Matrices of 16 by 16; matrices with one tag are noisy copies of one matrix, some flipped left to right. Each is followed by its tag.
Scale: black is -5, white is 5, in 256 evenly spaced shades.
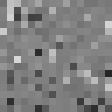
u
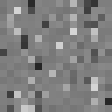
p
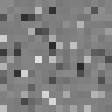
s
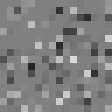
s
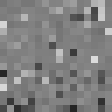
u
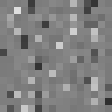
p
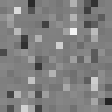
p
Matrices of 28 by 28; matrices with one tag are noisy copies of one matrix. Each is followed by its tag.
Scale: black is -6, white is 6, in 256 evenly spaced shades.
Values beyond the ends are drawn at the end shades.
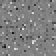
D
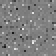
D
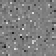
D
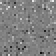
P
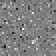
D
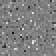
D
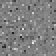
D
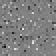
D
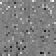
P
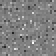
D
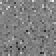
P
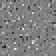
D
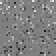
P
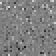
P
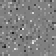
D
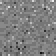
P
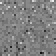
P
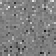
P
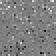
P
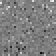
P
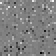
P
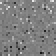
P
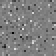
D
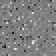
D
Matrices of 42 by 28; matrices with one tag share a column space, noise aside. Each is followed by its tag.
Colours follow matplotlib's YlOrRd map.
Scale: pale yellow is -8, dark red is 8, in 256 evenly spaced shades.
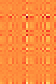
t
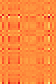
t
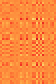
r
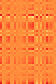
t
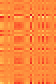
t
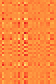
r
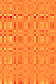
t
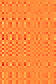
r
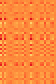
r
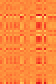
t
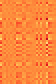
r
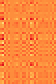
r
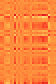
t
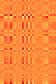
t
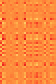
r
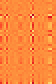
t
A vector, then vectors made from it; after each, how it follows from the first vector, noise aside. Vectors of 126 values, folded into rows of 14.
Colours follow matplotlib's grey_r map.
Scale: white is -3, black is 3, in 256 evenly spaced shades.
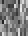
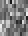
wrapped around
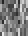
copied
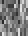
copied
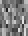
wrapped around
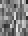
wrapped around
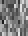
copied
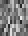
wrapped around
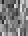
copied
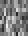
wrapped around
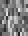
wrapped around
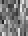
copied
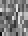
wrapped around
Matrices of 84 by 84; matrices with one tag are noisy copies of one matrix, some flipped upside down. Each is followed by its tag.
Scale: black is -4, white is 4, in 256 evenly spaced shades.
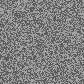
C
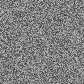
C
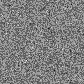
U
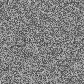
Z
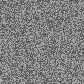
U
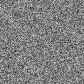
C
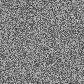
U
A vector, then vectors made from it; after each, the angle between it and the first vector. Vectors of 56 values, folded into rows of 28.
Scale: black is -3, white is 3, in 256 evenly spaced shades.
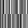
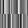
nearly parallel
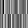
nearly parallel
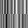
partly opposed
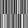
partly aligned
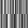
partly opposed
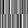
nearly parallel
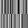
nearly opposite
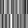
partly aligned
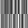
partly opposed
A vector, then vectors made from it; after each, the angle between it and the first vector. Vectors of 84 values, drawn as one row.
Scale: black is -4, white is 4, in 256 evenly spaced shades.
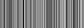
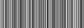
partly opposed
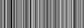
partly aligned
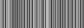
partly opposed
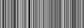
orthogonal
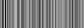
orthogonal
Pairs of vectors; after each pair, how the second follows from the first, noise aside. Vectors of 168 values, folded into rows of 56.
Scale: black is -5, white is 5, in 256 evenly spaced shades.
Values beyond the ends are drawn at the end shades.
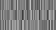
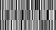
scaled up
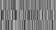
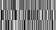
scaled up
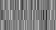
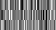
scaled up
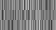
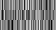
scaled up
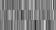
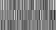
shuffled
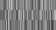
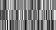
scaled up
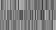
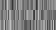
shuffled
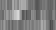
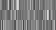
shuffled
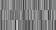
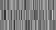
shuffled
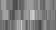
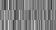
shuffled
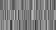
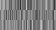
shuffled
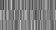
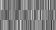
shuffled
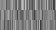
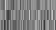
shuffled
